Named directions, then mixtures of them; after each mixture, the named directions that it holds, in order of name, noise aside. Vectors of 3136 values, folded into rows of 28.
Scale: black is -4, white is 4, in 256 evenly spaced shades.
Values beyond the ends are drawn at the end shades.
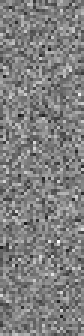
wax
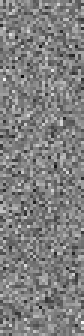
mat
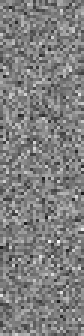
wax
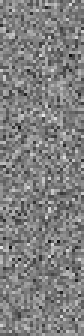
mat, wax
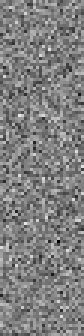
wax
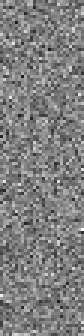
mat, wax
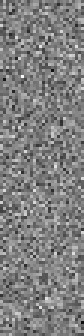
mat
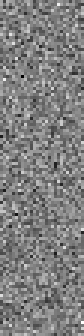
mat, wax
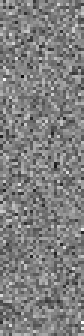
mat, wax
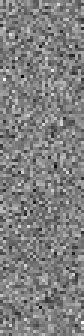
mat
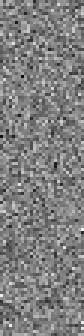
mat, wax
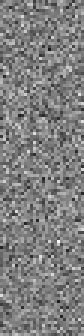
wax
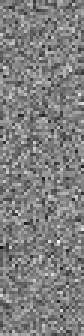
wax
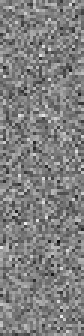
wax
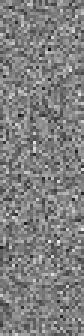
wax
